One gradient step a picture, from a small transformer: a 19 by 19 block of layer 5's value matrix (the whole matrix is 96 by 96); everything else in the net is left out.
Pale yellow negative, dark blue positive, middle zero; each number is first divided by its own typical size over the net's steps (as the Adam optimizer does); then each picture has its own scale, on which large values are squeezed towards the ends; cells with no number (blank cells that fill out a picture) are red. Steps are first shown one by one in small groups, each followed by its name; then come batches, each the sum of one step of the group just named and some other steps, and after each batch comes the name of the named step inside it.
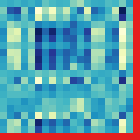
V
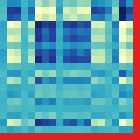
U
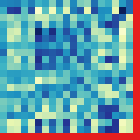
V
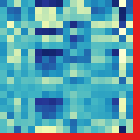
U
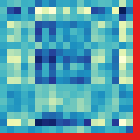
V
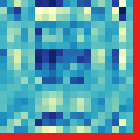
V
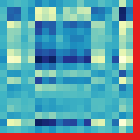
U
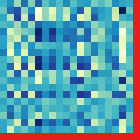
V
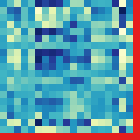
V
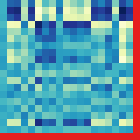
U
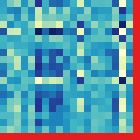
V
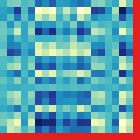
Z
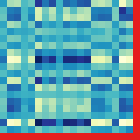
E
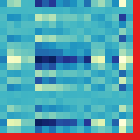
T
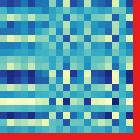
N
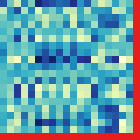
T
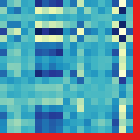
N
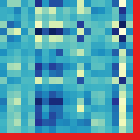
Z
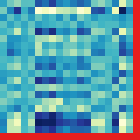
Z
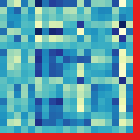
E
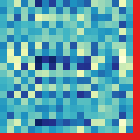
T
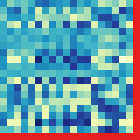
E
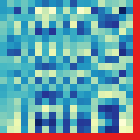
Z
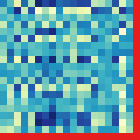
Z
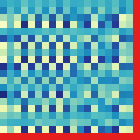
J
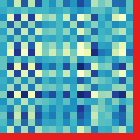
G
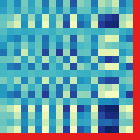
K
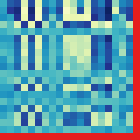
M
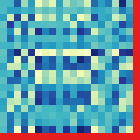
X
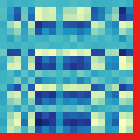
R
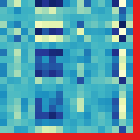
J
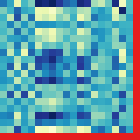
G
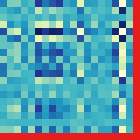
J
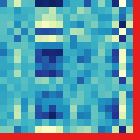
K
